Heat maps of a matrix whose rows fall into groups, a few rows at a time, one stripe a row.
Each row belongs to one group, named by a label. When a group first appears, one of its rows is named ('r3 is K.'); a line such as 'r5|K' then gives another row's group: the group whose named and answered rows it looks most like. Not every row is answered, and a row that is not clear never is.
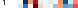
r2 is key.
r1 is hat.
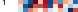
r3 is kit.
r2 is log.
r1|log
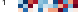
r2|kit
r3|hat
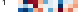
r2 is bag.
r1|bag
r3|log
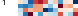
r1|log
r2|log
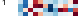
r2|log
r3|kit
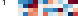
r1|bag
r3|key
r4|kit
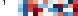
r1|kit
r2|key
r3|bag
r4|key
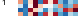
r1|hat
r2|key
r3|bag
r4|hat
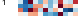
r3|hat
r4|key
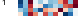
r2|bag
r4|hat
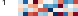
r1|key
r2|key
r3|log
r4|key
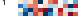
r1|hat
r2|kit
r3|log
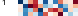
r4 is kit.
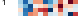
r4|kit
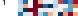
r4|bag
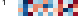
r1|kit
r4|kit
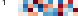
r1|bag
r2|kit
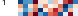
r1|log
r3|hat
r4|bag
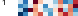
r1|key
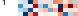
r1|log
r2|bag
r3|log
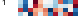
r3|hat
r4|log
